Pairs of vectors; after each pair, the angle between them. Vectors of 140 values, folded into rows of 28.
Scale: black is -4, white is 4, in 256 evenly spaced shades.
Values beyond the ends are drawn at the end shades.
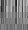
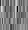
partly opposed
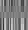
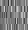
orthogonal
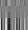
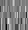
partly opposed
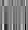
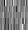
partly aligned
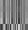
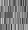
orthogonal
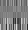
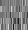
partly aligned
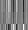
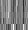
nearly parallel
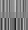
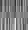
nearly opposite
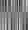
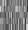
partly opposed
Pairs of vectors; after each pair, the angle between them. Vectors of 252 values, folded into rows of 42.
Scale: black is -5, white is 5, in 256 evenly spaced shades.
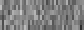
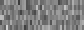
partly opposed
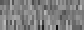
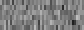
partly aligned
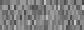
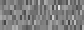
partly aligned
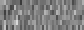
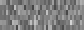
partly aligned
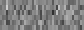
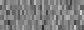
partly aligned
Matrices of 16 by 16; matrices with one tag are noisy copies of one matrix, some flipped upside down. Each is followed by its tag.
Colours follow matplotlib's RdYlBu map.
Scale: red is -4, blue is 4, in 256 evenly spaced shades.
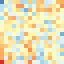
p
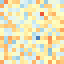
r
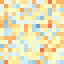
r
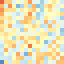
p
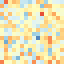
r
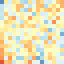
p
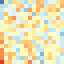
p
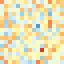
r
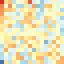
p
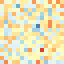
r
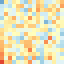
p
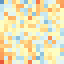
p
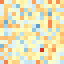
r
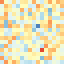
r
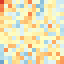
p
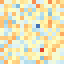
r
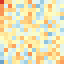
p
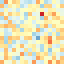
r
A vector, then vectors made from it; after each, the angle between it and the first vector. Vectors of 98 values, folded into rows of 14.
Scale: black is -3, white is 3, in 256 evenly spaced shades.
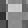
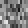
partly opposed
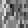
partly opposed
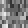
partly opposed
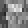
nearly parallel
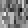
partly opposed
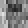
nearly opposite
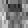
nearly opposite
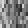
partly opposed
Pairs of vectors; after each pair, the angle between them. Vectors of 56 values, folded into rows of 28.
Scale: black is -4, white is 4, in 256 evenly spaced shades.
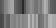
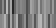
orthogonal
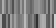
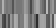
nearly parallel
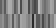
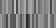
orthogonal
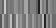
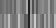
orthogonal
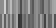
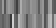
partly opposed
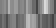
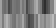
nearly opposite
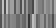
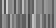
nearly parallel
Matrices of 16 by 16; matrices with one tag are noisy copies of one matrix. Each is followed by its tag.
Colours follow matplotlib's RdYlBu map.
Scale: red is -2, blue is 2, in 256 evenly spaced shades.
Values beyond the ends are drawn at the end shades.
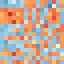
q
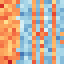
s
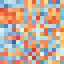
q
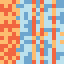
s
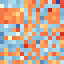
q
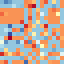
q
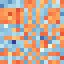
q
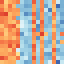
s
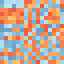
q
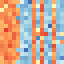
s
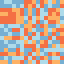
q
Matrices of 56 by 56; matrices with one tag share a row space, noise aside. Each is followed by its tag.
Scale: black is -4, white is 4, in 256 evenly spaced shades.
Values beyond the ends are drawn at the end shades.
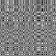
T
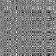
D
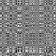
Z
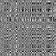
D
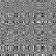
T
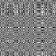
T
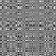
Z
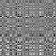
Z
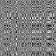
D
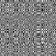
T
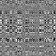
Z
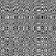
T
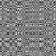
Z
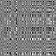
D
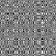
T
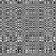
Z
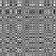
Z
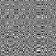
T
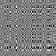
D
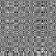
T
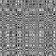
Z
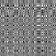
T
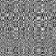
T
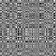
Z
